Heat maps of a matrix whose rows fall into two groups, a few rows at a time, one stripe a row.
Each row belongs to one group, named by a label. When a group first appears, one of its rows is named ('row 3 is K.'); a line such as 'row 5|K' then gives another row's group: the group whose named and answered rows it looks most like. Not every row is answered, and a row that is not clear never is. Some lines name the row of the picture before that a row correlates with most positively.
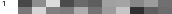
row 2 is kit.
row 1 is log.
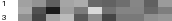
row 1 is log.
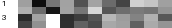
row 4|log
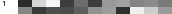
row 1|log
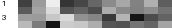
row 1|log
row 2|log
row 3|kit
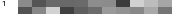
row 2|log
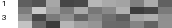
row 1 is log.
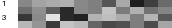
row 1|kit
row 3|log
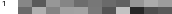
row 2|kit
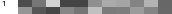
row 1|log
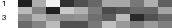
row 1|log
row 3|kit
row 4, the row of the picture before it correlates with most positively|1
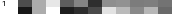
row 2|log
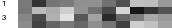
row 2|kit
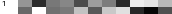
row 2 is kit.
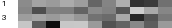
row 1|kit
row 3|kit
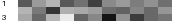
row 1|log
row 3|kit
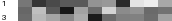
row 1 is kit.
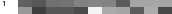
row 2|log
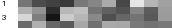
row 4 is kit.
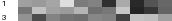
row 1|kit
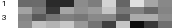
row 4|kit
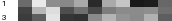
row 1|kit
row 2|log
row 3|log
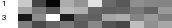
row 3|log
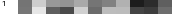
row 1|kit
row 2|kit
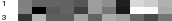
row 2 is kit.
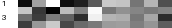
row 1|log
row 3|log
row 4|log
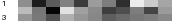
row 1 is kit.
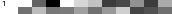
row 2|kit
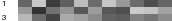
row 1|kit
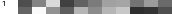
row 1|log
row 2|kit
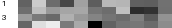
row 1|kit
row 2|kit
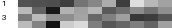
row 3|kit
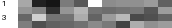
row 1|log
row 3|kit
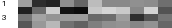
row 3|kit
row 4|log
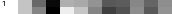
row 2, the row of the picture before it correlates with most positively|1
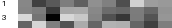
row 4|kit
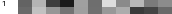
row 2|kit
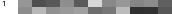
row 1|log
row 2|kit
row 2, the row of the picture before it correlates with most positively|2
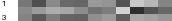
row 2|kit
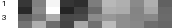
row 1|log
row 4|kit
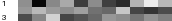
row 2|kit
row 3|log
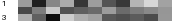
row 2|log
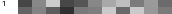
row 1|log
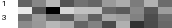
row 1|log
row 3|kit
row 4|kit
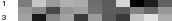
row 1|kit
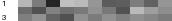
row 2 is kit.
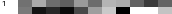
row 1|kit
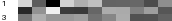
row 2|log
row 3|kit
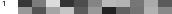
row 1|log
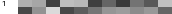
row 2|log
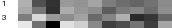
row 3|kit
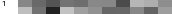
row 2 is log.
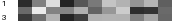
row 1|log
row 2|kit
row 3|log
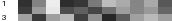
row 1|log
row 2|log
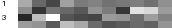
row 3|log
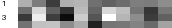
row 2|kit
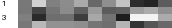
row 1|kit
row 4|kit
